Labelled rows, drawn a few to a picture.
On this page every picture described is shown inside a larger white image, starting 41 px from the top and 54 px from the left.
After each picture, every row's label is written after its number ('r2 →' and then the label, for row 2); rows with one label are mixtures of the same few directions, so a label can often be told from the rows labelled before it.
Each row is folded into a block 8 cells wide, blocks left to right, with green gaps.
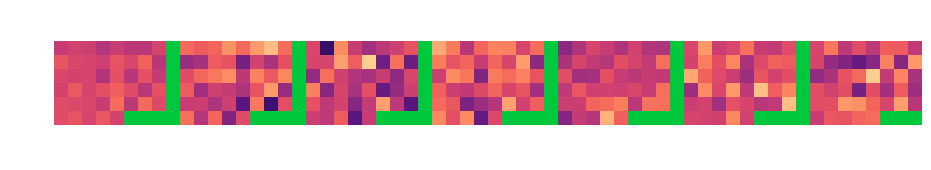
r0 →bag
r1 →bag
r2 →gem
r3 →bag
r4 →bag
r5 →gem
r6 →gem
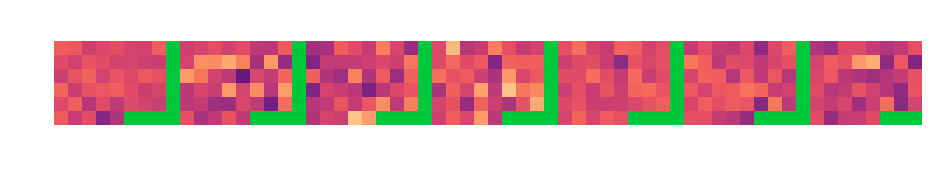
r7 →bag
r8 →gem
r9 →bag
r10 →gem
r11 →gem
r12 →bag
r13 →gem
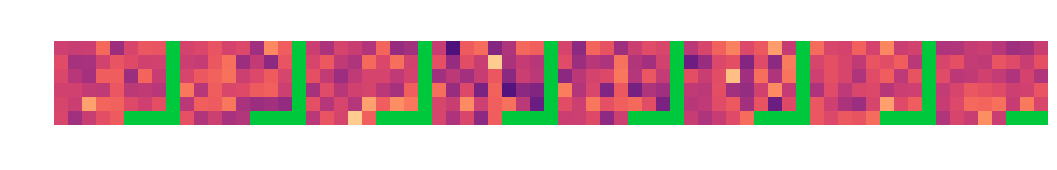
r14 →gem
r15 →bag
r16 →bag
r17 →gem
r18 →gem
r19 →bag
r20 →bag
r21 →bag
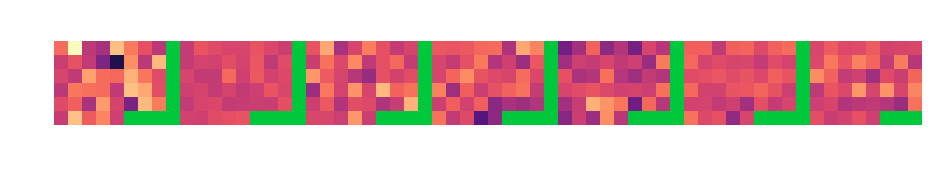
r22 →gem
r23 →bag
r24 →gem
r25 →bag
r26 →bag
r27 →bag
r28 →gem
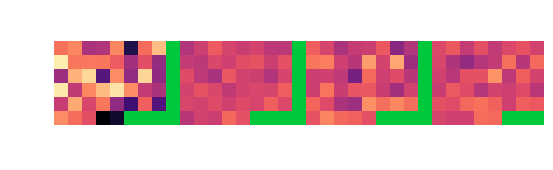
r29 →bag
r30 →bag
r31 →bag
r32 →gem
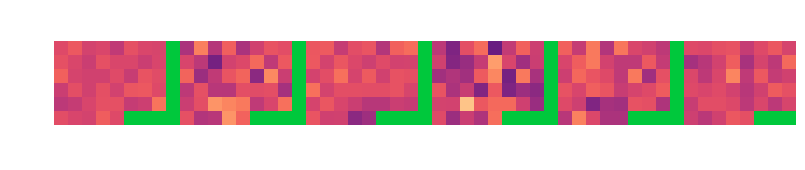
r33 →gem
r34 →gem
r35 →bag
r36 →gem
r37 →gem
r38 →bag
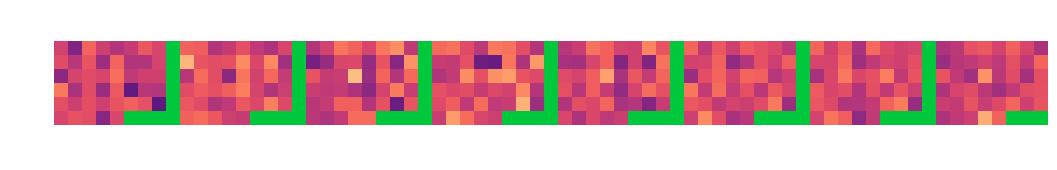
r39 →gem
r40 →bag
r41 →bag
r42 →gem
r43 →bag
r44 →gem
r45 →gem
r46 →bag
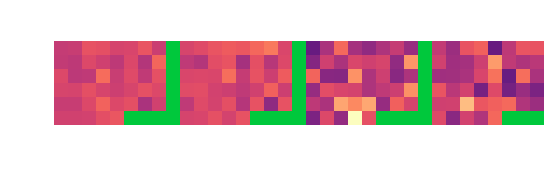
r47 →bag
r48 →bag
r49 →bag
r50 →gem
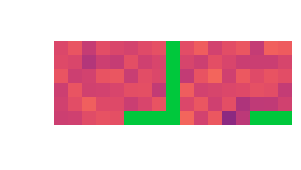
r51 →gem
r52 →bag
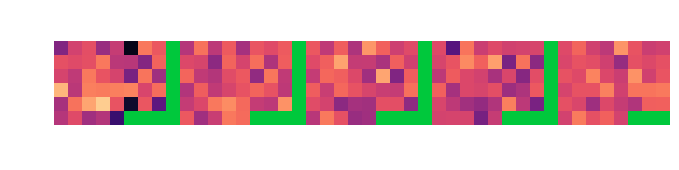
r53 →bag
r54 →gem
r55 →gem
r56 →gem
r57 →gem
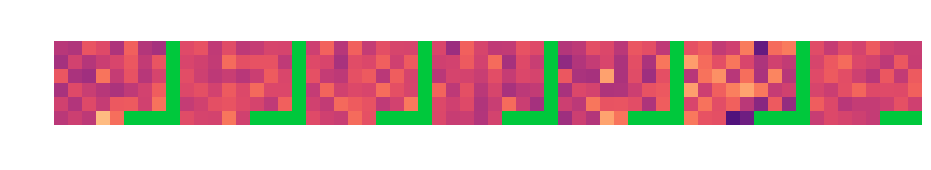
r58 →bag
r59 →gem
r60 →gem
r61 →gem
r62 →bag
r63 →bag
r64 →gem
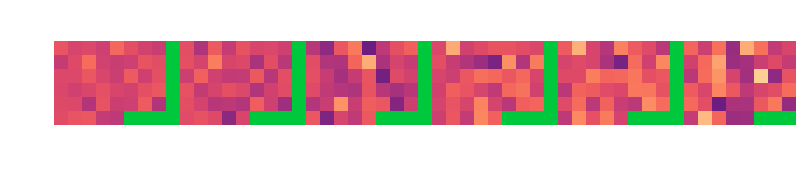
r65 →gem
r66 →gem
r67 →gem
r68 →gem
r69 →gem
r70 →gem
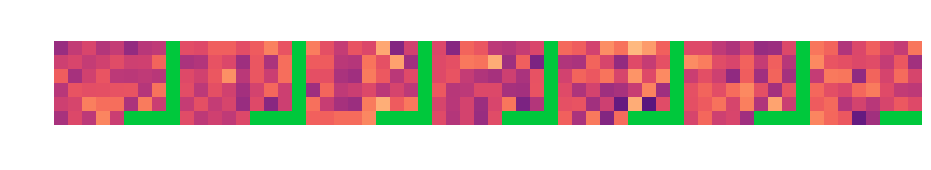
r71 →bag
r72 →bag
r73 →bag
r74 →gem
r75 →bag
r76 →bag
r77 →bag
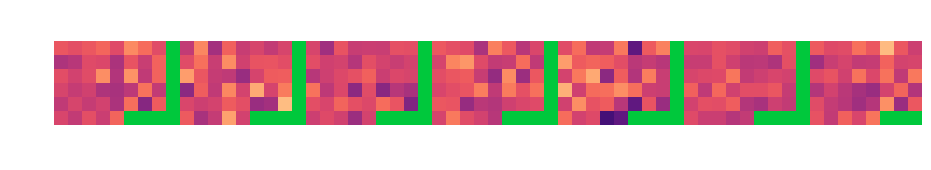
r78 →bag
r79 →gem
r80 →gem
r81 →gem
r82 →bag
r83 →bag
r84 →bag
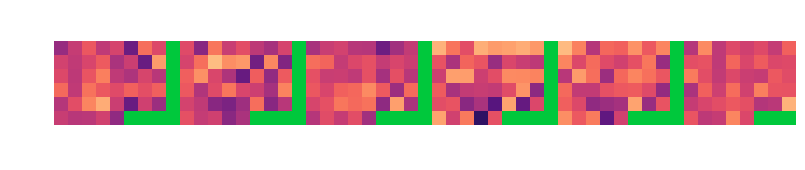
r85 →bag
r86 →gem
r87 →bag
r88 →bag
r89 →bag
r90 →gem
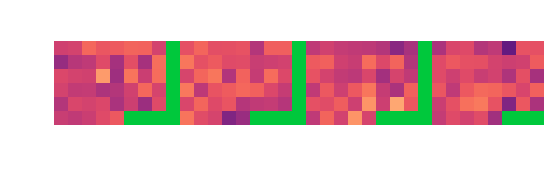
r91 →bag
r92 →bag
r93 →bag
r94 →bag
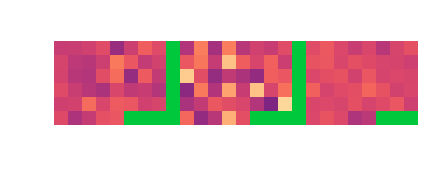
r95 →gem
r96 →gem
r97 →bag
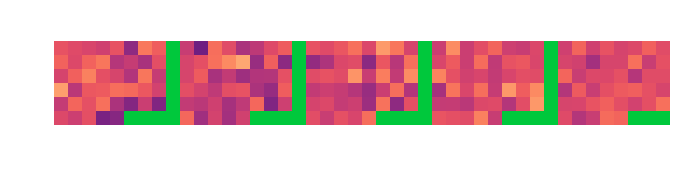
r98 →bag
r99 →gem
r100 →bag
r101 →gem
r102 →gem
